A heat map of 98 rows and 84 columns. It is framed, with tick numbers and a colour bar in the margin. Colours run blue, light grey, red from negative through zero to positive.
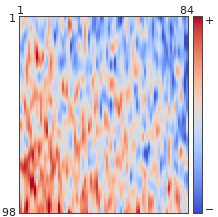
Slope: up to the bottom left. Grain: streaks running down. Ninth with the lowest average: top right. Mirror symmetry: none. Ninth with the highest average: bottom left.
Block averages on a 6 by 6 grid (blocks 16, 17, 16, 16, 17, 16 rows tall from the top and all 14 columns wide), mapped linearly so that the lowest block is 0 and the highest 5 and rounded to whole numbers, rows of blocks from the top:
2 2 1 1 1 0 | 3 2 2 2 2 0 | 4 3 2 3 2 1 | 4 3 3 3 3 1 | 5 4 3 3 2 2 | 5 4 4 3 3 3
